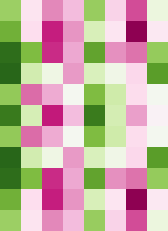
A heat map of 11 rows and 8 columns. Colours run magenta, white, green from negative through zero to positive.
Calmest part: middle right. Grain: streaks running down. Stripes: upright, repeating 2 times. Mirror symmetry: top to bottom.
